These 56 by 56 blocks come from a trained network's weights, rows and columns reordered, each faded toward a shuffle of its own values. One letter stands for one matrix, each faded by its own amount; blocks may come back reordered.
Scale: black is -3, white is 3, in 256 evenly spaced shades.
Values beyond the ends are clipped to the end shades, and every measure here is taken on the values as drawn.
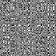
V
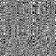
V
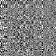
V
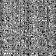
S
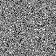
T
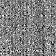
S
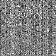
S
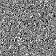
T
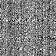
S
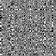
V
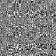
V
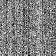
S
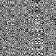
V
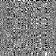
V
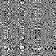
V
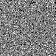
T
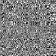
V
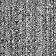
S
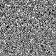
T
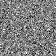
T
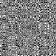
V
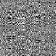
V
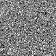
T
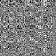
V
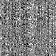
S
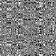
V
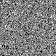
T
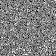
T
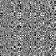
V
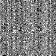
S
